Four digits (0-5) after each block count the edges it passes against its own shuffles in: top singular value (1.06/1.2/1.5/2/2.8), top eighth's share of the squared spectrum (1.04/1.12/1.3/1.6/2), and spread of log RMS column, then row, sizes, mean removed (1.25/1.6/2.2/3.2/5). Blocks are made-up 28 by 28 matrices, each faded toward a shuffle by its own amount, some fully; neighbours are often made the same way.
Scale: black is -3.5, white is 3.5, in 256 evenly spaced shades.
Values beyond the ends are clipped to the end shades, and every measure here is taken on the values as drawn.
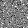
0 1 0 0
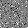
1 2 0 1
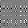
4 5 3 3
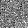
1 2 0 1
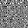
3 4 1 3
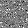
0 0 0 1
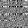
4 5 1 3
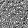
0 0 0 0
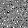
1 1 0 0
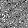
0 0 0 0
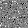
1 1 0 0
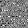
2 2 0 2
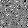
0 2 0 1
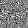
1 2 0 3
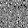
2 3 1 1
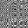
4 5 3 3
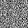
3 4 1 1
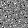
0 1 0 0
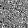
2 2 0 0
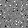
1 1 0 0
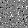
1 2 1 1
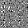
3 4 2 2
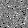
0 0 0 0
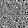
2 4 1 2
